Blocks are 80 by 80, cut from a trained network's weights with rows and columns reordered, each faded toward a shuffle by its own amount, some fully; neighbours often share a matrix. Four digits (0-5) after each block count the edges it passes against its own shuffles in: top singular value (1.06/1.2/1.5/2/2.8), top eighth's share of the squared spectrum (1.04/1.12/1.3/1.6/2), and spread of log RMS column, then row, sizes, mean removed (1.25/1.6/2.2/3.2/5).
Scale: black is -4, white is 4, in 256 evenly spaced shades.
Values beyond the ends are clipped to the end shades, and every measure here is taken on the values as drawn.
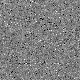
1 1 0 0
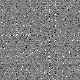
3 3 2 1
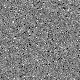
0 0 0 0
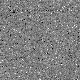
1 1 0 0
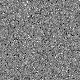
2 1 0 0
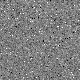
0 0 0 0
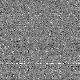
3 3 2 1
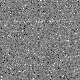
1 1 0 0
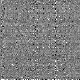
3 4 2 2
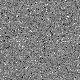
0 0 0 0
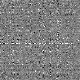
3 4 3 2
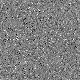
1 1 0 0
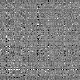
3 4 3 2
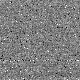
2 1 0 0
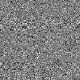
4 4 2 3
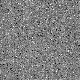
1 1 0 0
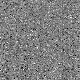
1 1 0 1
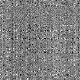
3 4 2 3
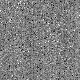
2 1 0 1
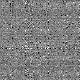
3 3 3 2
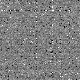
2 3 1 1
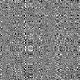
4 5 3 3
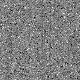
1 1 0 1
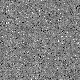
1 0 0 0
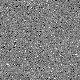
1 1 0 0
